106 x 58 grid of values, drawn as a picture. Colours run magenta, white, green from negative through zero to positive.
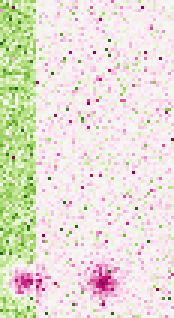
There are two dips. The bottom middle is the ninth with the lowest average. There are no regular stripes. A vertical seam about 20% of the way across splits the table, and the left part is higher.
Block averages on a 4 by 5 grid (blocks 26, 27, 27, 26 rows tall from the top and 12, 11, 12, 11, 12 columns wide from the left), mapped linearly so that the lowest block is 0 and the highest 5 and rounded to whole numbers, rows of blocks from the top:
51111 / 51111 / 51111 / 31001
